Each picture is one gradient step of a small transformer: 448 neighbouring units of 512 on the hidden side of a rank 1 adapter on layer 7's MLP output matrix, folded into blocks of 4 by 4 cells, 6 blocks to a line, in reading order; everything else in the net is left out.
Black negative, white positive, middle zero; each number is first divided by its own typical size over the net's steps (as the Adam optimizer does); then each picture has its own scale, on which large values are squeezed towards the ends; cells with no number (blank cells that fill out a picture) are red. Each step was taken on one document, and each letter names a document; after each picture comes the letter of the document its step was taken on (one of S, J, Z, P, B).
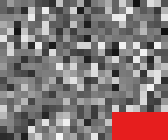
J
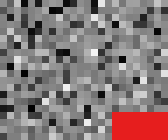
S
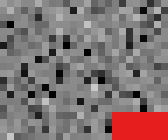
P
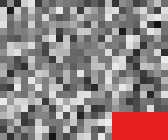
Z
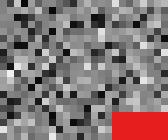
S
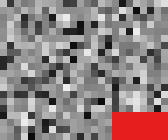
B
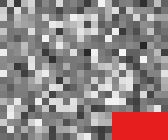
Z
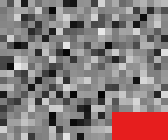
S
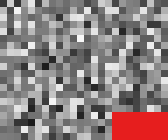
Z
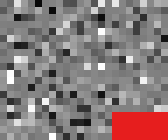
S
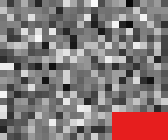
B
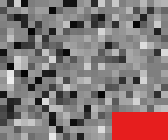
S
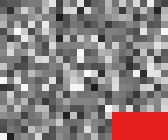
J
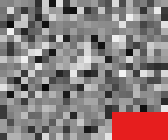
J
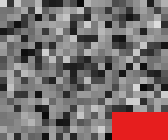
J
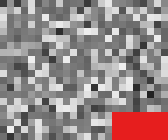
Z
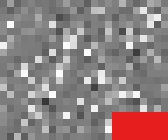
P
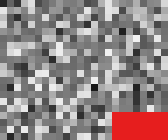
Z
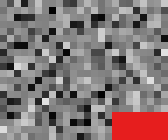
S
